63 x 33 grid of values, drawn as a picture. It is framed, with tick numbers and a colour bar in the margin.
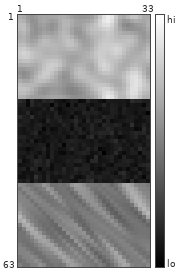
The table splits into 3 rows of 1 panel. Panel 1,1: high, blotchy. Panel 2,1: very low, fine-grained, faint in contrast. Panel 3,1: middling, slanting down to the right.
